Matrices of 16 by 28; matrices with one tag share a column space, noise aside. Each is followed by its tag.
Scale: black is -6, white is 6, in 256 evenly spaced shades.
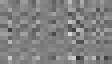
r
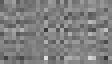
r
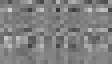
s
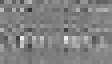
s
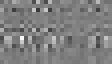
s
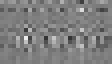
s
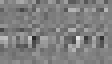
s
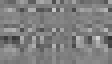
s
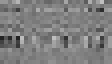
s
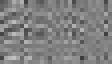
r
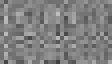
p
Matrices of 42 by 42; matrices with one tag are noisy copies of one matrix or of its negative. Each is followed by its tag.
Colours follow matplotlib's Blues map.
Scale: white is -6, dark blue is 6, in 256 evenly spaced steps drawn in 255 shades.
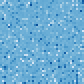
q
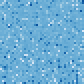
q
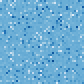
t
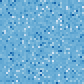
t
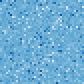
t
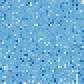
q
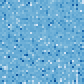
q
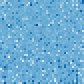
q
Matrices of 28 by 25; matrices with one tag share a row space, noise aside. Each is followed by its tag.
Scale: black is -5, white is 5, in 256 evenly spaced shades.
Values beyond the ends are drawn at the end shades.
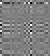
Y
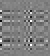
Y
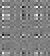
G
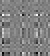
G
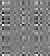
G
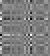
Y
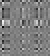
G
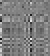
Y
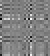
Y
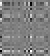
Y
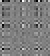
G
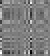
Y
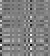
Y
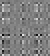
G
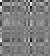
Y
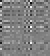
Y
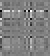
Y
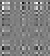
G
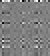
G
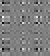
G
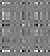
G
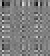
G
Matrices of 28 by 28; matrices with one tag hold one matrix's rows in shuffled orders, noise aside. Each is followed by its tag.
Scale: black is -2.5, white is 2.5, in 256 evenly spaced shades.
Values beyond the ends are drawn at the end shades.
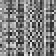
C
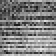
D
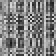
C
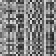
C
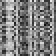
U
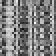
U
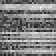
D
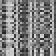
U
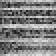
D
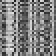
U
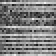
D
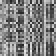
C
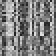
U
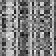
U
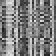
U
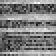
D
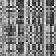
C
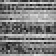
D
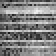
D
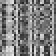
U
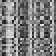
U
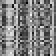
U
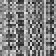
C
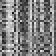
U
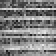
D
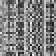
C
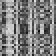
U
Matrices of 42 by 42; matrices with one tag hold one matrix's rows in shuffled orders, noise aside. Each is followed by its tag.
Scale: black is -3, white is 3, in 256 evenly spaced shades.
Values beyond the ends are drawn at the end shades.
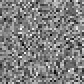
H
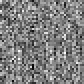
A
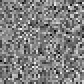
H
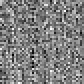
A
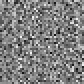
H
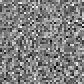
H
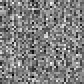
A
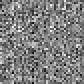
A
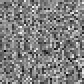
H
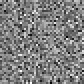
H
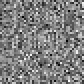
H
